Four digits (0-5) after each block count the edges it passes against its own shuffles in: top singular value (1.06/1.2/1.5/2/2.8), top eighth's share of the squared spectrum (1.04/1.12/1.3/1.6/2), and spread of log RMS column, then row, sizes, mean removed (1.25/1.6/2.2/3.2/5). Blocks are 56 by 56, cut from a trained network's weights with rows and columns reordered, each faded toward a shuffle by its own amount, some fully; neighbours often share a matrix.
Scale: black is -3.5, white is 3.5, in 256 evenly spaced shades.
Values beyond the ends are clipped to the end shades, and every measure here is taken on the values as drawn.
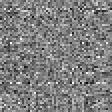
3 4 1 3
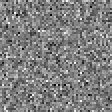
1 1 0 1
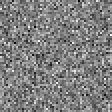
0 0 0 1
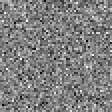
1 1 0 0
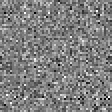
2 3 2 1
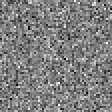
0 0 0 0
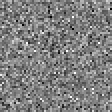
1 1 0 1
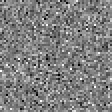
0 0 0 0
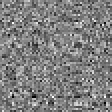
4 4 2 2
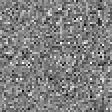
2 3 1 2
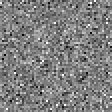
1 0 0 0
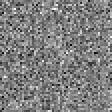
2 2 1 1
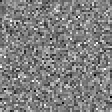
0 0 0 0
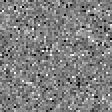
0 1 0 0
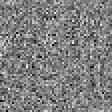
2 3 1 2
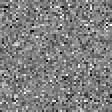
2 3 1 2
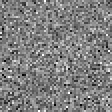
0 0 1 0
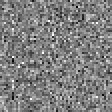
2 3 2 2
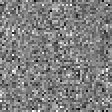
2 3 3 2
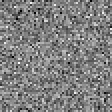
1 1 0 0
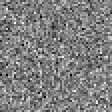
1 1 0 0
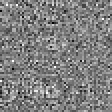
3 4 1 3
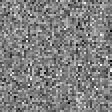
2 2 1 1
